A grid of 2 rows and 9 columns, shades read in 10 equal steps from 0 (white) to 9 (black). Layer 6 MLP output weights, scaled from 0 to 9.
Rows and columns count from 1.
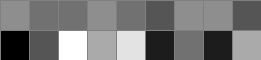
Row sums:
43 43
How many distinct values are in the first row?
3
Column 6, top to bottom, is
6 8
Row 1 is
4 5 5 4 5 6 4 4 6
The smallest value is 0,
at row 2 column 3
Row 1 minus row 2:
-5 -1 5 1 4 -2 -1 -4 3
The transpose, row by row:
4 9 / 5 6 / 5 0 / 4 3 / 5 1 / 6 8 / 4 5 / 4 8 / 6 3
